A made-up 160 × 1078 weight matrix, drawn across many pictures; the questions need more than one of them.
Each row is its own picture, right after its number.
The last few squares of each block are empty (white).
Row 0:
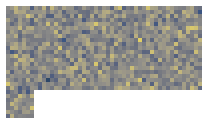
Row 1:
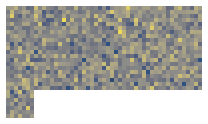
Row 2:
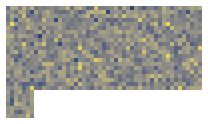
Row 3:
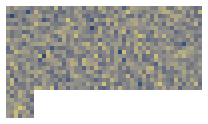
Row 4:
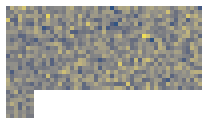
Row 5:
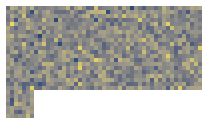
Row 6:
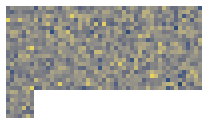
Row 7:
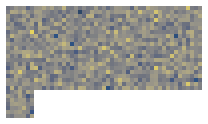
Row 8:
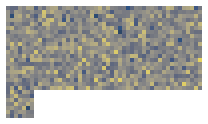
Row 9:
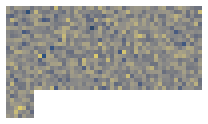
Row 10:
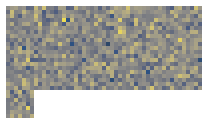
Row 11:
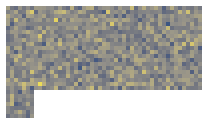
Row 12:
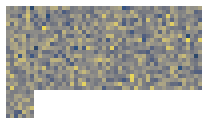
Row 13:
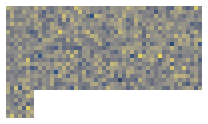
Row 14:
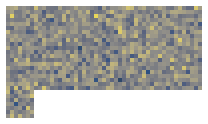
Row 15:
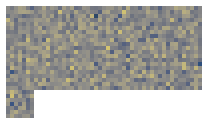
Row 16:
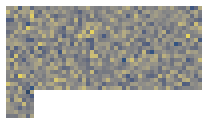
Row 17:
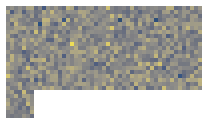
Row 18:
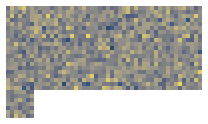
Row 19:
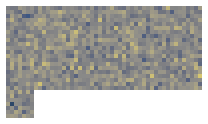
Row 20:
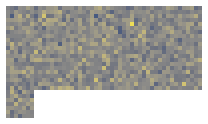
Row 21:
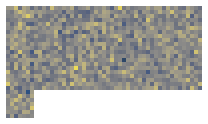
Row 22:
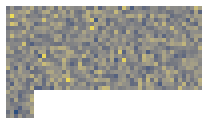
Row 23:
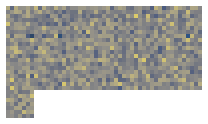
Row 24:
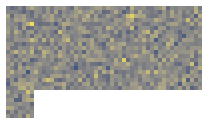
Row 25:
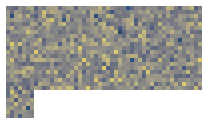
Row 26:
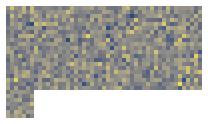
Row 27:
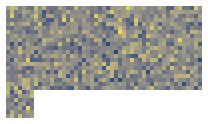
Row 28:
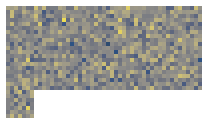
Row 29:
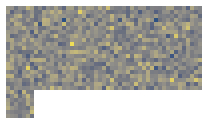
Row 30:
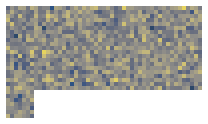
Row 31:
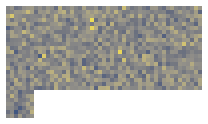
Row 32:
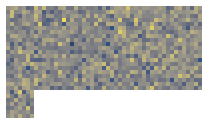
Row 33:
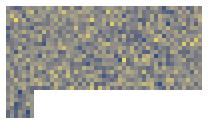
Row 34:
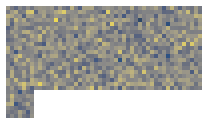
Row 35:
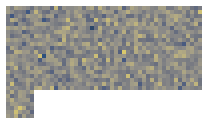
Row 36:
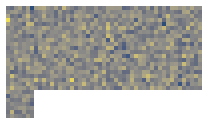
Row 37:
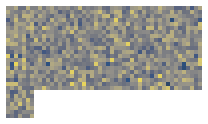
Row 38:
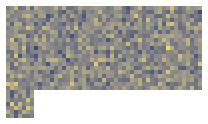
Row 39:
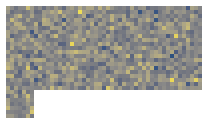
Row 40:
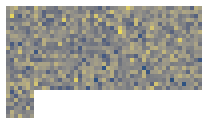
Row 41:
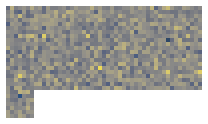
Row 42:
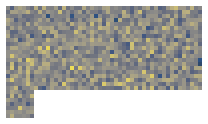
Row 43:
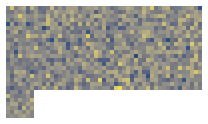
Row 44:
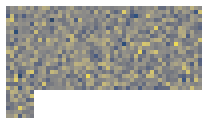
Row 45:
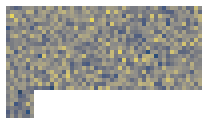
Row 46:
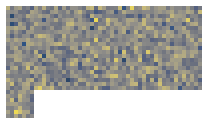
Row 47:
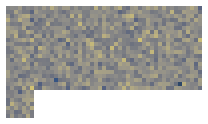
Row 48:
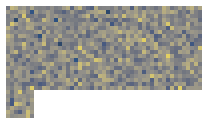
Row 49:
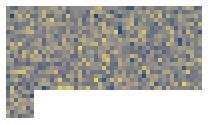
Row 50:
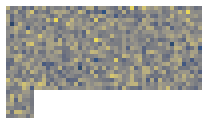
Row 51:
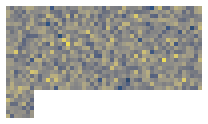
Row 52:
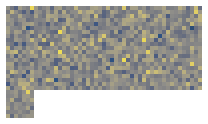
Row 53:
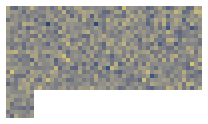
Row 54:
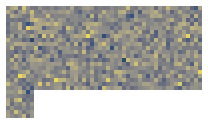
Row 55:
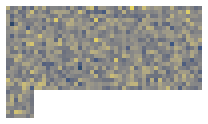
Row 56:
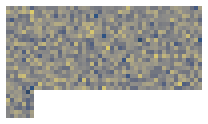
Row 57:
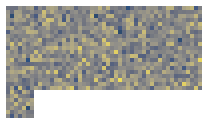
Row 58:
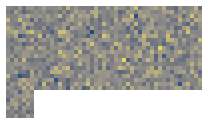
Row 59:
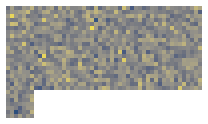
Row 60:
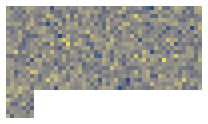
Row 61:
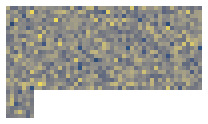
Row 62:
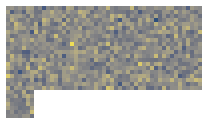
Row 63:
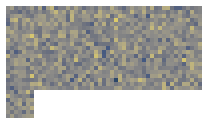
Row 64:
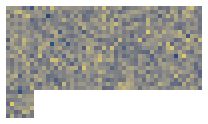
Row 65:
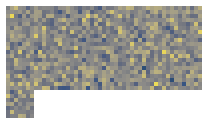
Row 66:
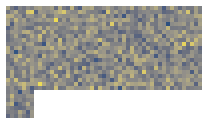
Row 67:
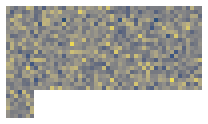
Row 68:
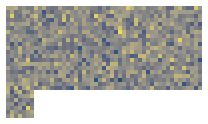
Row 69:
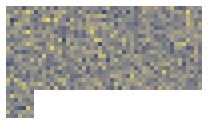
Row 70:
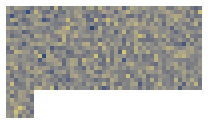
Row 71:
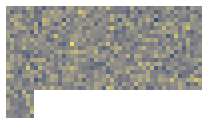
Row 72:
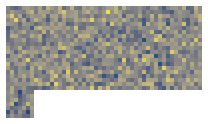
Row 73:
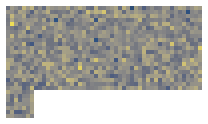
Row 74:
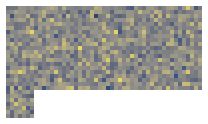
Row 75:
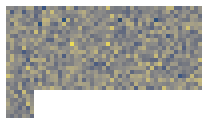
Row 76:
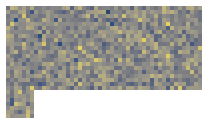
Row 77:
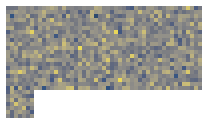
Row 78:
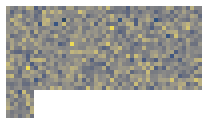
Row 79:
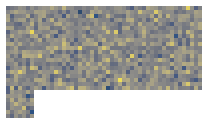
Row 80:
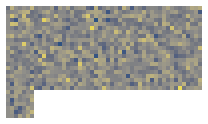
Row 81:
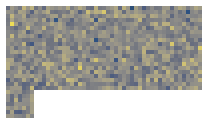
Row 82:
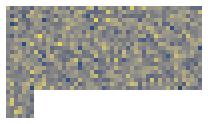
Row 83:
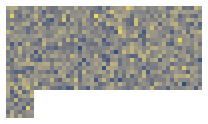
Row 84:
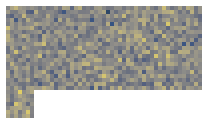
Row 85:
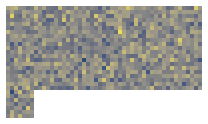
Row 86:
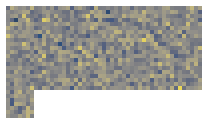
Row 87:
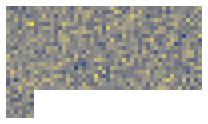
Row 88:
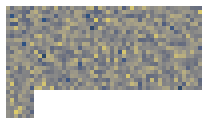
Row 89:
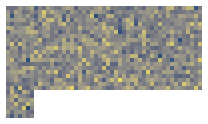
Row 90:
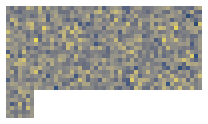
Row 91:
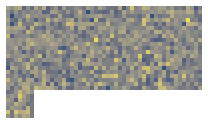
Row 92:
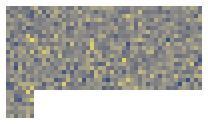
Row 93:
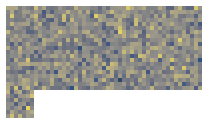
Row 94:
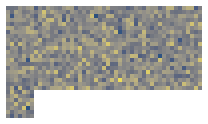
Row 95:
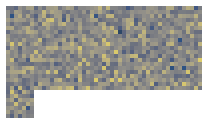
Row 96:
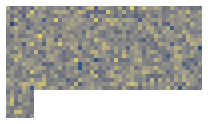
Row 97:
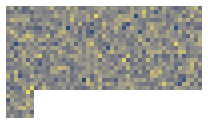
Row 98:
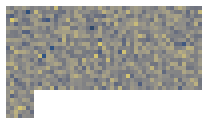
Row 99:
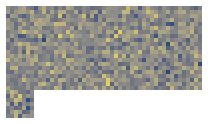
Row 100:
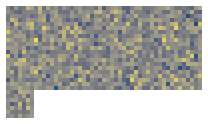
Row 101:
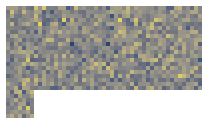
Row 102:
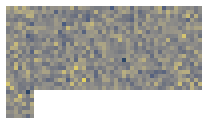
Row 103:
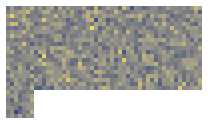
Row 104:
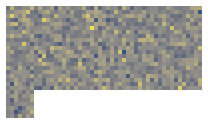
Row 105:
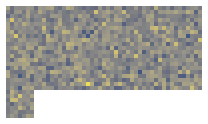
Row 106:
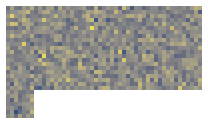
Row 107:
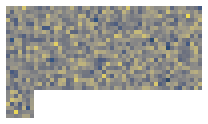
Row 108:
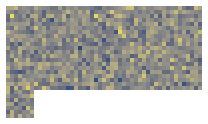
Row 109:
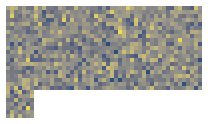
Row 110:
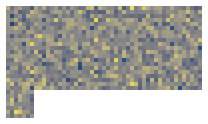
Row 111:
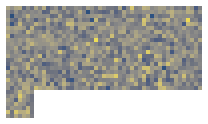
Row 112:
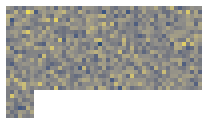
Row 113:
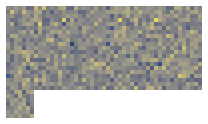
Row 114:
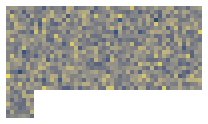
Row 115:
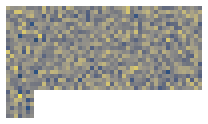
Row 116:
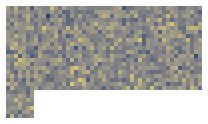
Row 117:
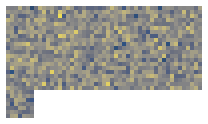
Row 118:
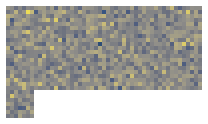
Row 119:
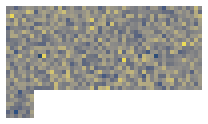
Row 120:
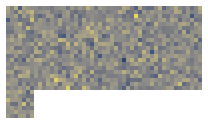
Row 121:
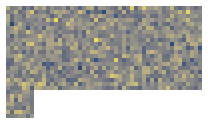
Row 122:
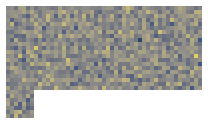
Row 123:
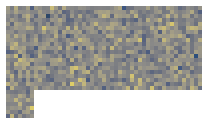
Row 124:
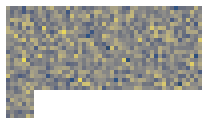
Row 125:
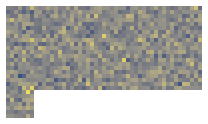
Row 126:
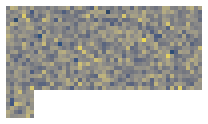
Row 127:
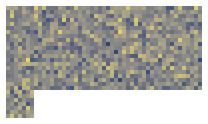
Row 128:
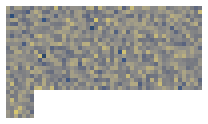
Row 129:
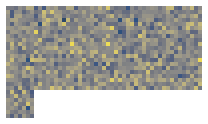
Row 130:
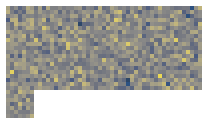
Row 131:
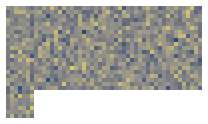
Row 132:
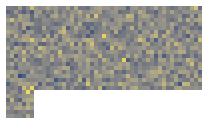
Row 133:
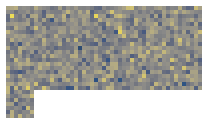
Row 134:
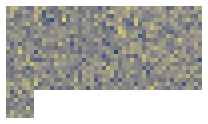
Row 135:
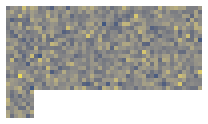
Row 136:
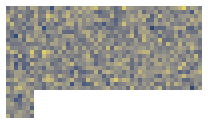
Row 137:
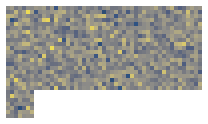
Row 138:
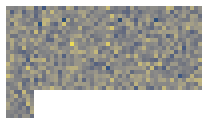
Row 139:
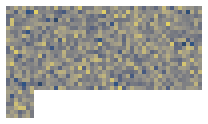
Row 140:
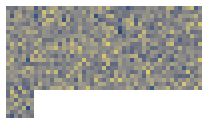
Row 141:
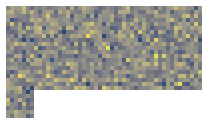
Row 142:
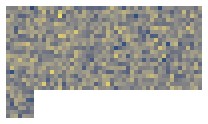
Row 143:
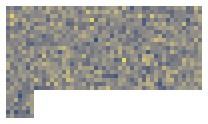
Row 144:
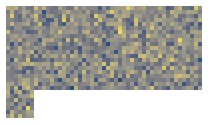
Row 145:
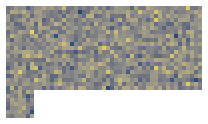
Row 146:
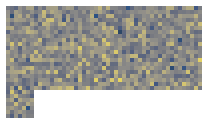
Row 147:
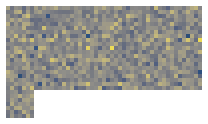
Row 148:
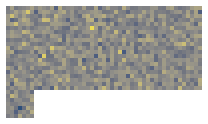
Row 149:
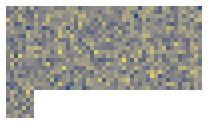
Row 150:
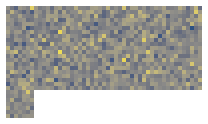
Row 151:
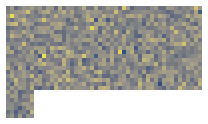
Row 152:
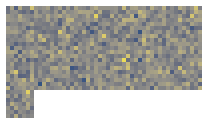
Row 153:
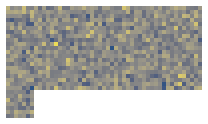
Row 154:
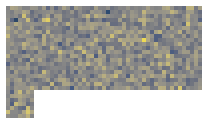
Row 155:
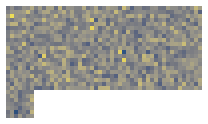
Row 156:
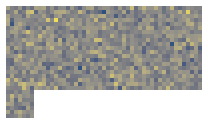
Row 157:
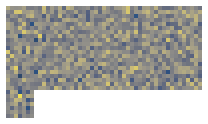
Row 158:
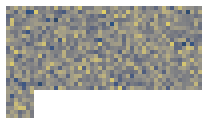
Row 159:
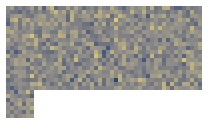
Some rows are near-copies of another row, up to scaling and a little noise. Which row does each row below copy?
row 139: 158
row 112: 118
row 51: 60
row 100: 90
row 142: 117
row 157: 115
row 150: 52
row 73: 81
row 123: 116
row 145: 7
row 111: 91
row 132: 125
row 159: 63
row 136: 30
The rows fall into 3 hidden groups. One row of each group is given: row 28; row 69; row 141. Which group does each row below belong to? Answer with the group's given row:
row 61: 69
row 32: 28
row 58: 141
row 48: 69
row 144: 28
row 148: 69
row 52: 141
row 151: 69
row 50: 69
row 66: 69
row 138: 28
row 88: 69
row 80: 69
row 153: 141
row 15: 141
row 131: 141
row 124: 141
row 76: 69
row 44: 141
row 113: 28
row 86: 69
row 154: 69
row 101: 28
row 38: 141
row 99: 141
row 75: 28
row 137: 69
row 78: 28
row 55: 69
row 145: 28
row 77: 28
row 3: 69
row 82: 69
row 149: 141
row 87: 141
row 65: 28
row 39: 28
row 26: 141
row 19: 141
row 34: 69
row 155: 69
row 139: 69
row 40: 28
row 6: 141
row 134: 28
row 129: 28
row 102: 141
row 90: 141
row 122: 141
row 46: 69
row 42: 141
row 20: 28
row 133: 28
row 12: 141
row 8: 28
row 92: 141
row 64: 141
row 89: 28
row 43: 141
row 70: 69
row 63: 141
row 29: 28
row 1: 28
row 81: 69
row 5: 69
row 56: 141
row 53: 141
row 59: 69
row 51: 141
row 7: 28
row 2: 69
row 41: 141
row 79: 28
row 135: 141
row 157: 141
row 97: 141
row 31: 69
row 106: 69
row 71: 28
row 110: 69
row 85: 28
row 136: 141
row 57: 28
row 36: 141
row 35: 69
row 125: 141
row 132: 141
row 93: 28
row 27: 28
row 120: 141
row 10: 28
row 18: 141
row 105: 141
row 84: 69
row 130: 141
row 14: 28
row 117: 141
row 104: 69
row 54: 141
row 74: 28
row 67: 28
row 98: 69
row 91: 69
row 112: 69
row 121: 69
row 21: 141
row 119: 69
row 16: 141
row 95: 28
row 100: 141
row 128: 69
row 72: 69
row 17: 28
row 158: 69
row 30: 141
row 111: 69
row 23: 141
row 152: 141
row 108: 28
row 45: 69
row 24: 141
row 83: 28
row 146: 28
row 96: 69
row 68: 28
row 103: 69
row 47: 141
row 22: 69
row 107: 141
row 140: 28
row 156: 69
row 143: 69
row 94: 28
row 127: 28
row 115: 141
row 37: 141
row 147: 141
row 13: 28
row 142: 141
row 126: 69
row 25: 28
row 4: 141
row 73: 69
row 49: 28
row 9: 69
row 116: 141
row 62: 28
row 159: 141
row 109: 28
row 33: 69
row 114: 28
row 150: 141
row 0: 141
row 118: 69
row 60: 141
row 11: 69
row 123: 141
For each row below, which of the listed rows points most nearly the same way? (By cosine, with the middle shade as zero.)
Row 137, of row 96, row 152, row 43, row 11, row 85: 11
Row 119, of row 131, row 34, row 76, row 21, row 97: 34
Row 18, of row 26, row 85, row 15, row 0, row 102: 26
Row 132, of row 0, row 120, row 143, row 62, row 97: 97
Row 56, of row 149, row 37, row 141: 141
